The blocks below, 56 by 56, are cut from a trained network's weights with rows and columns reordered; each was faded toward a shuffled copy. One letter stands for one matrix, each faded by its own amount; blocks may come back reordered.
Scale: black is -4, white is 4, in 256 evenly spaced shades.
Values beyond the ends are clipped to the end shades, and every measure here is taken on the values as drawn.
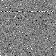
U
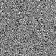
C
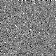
U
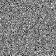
C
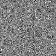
C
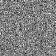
C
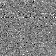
U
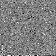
U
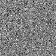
C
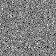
U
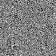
C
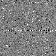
U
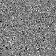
U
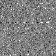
U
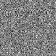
C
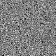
C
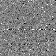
U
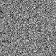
C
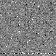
U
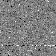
U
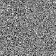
C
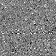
U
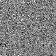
C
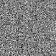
C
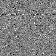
U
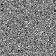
C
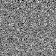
C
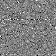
U
